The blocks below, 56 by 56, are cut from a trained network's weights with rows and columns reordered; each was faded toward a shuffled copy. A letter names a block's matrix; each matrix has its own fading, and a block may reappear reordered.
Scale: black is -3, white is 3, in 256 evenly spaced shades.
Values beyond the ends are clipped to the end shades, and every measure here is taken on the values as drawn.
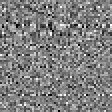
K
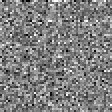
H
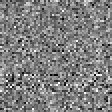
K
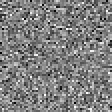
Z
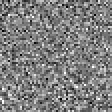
Z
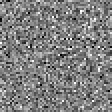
Z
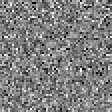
H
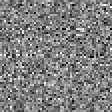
K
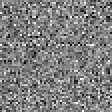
K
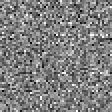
Z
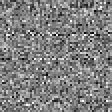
K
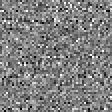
H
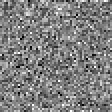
Z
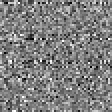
K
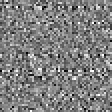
K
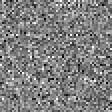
H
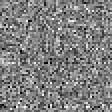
K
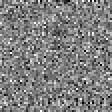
Z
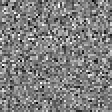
Z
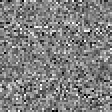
H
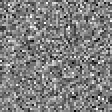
Z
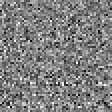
H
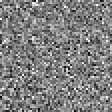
Z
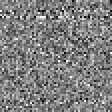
K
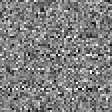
K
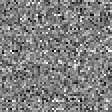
H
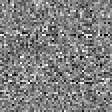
K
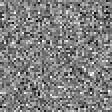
Z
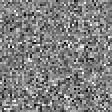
Z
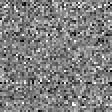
H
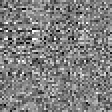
K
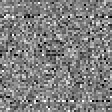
H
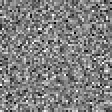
Z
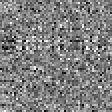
K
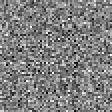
Z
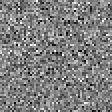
H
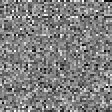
K
